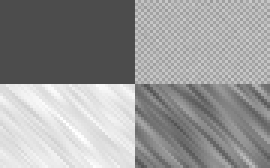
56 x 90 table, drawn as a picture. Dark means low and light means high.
It is made of 2 by 2 panels. Panel 1,1: low, flat. Panel 1,2: high, checkered. Panel 2,1: very high, slanting down to the right, faint in contrast. Panel 2,2: middling, slanting down to the right.
